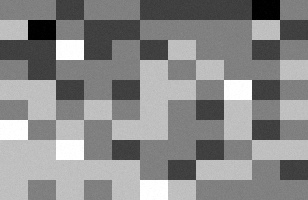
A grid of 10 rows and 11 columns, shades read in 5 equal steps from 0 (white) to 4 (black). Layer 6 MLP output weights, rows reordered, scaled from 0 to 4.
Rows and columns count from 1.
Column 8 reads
3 2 2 1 2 3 2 3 1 2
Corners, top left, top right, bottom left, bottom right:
2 2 1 2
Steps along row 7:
up down up down same up same down up down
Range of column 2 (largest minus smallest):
3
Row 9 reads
1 1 1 1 1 2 3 1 1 2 3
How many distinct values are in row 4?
3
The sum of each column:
14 20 15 20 20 16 19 21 16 23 19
